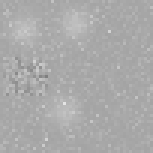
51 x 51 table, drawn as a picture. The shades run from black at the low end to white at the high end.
Odd patch: rougher, in the middle left. Roughest part: middle left. Bumps: three. Histogram: skewed, a long tail of high values.
